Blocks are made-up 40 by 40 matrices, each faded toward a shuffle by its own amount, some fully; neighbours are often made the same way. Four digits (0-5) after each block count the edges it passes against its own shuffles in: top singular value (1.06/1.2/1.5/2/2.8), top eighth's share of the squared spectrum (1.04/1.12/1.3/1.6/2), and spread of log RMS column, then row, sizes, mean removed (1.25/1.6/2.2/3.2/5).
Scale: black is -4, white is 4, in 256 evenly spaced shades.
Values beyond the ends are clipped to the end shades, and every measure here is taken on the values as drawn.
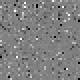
2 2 1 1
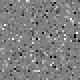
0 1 0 0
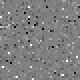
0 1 0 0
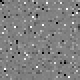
0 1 0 0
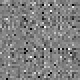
3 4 2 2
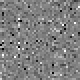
3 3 1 0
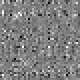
3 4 1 2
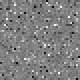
0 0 0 0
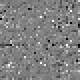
2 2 1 1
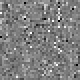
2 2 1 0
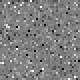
0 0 0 0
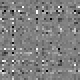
2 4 2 3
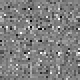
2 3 1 2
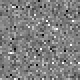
0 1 1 0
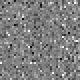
0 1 1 0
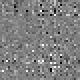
2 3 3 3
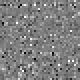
2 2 1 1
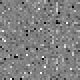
1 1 0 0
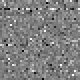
2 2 0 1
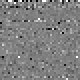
3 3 0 2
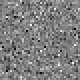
1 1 0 0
